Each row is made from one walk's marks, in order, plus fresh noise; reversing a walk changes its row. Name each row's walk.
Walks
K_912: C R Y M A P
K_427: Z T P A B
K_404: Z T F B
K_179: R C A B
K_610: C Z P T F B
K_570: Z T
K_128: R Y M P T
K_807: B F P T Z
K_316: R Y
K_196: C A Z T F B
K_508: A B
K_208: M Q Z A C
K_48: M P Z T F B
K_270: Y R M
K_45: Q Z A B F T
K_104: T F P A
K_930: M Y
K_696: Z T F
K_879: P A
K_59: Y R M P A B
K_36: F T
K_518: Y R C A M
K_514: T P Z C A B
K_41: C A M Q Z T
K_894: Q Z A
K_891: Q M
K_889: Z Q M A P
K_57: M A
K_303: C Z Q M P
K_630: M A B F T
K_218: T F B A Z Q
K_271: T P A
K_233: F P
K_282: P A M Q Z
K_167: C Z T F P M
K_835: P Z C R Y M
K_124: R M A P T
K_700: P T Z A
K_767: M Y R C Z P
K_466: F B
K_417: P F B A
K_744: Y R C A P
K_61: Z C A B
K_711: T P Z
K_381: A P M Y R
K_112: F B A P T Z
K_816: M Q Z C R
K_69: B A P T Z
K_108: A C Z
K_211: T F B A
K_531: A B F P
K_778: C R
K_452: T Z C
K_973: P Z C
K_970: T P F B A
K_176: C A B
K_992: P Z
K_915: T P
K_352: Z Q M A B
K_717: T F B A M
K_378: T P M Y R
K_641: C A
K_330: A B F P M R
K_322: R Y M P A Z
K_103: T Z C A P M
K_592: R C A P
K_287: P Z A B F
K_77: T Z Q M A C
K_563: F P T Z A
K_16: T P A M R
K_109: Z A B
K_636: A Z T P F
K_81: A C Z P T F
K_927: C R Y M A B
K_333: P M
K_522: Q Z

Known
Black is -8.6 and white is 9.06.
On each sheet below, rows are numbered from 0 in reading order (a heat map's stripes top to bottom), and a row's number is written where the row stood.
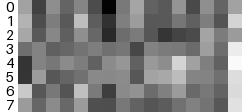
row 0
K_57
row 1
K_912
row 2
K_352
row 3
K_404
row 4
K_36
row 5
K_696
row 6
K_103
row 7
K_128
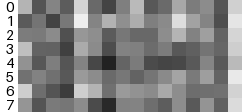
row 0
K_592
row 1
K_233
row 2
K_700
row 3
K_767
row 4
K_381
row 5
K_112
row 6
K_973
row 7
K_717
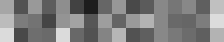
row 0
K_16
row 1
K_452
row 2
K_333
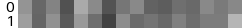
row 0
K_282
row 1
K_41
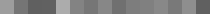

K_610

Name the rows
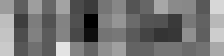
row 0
K_124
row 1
K_518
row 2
K_927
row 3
K_303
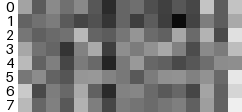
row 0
K_508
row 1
K_316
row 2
K_417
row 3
K_108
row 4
K_816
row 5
K_807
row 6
K_176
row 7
K_514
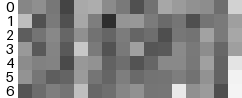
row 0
K_711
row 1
K_208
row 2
K_218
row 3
K_889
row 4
K_69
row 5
K_48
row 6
K_104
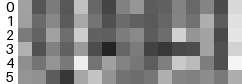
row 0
K_744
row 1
K_427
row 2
K_271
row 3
K_59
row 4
K_915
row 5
K_992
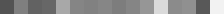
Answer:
K_636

